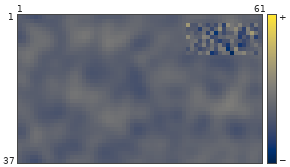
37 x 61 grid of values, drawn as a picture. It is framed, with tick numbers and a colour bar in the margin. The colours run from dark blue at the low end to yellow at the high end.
Odd patch: rougher, in the top right. Roughest part: top right. Grain: blotchy. Histogram: heavy tails on both sides. Mirror symmetry: none. Slope: none.
